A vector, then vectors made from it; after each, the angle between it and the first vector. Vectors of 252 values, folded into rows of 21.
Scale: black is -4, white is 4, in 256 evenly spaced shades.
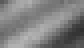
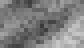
nearly opposite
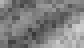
nearly opposite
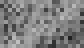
partly aligned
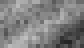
nearly parallel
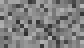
orthogonal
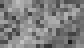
partly aligned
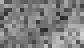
partly opposed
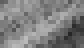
nearly parallel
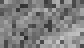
partly opposed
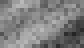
nearly parallel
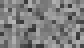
orthogonal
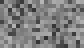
orthogonal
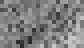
partly opposed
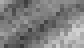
nearly opposite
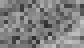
partly opposed
